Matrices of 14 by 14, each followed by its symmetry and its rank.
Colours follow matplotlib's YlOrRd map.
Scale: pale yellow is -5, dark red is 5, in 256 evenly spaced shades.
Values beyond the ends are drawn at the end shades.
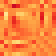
antisymmetric, rank two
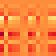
neither, rank one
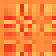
antisymmetric, rank two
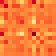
symmetric, rank three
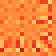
antisymmetric, rank two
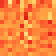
neither, rank three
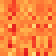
neither, rank three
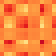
symmetric, rank one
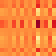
neither, rank one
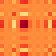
symmetric, rank one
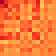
symmetric, rank three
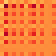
symmetric, rank one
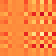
neither, rank one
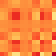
symmetric, rank one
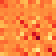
symmetric, rank three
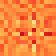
antisymmetric, rank two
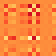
neither, rank one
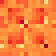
symmetric, rank three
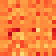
neither, rank three
